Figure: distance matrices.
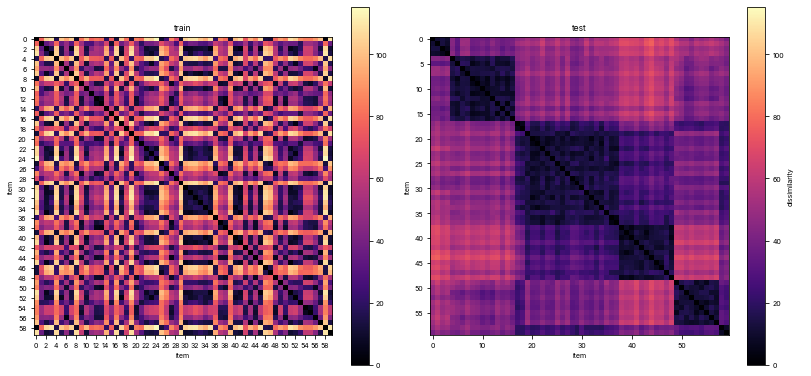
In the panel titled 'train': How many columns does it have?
60
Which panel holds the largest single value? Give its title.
train
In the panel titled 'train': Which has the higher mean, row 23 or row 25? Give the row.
25
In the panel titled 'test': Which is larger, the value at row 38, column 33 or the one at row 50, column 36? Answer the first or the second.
the second
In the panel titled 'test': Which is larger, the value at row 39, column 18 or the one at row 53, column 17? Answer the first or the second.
the first
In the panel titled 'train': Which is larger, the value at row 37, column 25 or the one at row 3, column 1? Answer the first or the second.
the first
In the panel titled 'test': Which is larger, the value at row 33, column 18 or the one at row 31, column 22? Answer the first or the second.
the first
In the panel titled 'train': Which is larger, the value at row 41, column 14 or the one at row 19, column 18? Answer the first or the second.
the first
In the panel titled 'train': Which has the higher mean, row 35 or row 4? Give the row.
4
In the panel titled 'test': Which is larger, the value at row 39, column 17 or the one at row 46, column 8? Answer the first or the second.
the second
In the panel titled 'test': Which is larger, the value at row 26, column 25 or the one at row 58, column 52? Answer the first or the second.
the second
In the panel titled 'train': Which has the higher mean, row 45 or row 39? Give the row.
39
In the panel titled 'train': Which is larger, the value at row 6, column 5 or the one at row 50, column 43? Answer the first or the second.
the first
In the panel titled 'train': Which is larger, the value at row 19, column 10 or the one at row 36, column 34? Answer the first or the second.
the first
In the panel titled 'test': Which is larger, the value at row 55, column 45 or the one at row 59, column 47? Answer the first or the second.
the first
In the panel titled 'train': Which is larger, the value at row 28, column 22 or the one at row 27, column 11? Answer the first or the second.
the first
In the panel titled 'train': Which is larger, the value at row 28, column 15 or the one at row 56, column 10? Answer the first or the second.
the second
